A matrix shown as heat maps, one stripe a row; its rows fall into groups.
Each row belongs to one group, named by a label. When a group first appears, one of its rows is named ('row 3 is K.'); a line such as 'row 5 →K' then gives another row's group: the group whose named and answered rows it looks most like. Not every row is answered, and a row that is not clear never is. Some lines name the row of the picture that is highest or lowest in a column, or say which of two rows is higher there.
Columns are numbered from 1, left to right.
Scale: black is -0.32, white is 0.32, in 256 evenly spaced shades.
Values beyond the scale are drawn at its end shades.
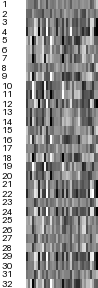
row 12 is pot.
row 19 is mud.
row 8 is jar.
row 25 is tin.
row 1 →jar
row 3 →pot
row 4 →pot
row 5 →tin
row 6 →tin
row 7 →tin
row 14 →mud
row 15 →jar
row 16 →tin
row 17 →jar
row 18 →tin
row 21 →pot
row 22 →pot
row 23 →jar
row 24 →pot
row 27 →jar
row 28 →tin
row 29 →pot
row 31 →jar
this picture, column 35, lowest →4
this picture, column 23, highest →4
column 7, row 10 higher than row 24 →Yes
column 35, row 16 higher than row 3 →Yes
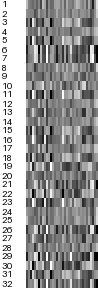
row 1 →jar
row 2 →jar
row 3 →mud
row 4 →jar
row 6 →pot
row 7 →pot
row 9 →mud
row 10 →tin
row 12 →jar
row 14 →jar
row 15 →mud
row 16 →mud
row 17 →jar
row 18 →mud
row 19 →tin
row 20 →mud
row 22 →tin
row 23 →mud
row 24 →jar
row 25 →jar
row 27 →mud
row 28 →jar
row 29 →pot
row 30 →tin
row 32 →pot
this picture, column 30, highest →10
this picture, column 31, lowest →29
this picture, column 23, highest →29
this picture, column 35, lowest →29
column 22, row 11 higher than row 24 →Yes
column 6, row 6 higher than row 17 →Yes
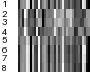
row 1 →pot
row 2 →mud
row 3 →mud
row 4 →mud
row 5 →pot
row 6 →pot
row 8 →pot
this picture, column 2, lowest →4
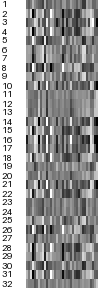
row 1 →mud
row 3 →pot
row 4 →tin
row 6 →tin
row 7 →tin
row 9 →tin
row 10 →pot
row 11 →jar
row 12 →jar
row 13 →jar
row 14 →pot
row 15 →tin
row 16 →pot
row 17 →pot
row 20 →jar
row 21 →pot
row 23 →mud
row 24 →mud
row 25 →tin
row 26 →mud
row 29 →tin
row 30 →mud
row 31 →tin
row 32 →jar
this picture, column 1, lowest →16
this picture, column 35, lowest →16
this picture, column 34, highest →3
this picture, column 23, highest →16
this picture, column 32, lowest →16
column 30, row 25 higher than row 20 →Yes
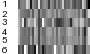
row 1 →pot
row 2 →jar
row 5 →jar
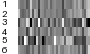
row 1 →jar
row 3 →pot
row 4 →jar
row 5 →mud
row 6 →jar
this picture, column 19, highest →5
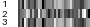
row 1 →mud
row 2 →pot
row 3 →mud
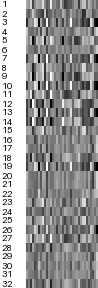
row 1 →tin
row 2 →mud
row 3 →pot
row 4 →jar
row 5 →tin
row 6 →jar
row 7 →pot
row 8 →tin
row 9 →tin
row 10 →pot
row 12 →mud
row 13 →pot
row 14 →mud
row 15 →tin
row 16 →jar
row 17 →jar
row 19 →pot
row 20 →jar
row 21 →jar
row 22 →jar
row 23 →tin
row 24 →mud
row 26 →pot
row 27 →tin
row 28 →mud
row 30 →jar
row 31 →jar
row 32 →mud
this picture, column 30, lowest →2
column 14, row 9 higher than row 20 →Yes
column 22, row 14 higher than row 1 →Yes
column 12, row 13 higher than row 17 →No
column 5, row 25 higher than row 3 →No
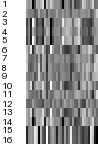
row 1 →tin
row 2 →jar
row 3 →mud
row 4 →mud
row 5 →mud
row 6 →tin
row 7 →jar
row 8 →jar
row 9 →jar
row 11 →jar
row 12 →mud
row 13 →tin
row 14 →tin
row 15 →pot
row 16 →pot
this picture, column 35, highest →8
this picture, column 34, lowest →11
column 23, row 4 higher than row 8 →Yes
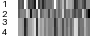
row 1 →mud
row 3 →tin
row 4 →tin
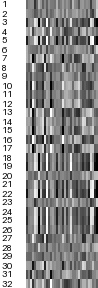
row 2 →jar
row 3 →pot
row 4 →tin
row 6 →jar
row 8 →mud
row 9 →mud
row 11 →mud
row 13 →tin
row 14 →tin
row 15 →tin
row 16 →mud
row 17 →tin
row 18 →pot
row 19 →pot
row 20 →jar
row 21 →pot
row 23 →jar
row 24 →pot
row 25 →pot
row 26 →pot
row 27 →mud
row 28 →jar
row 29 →mud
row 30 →tin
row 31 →mud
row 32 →tin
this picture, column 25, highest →16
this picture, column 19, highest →16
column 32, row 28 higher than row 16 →Yes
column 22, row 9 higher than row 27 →Yes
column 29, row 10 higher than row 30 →No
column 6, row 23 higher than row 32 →No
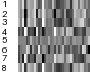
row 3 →tin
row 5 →jar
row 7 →mud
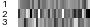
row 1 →jar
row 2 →pot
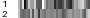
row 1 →tin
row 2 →jar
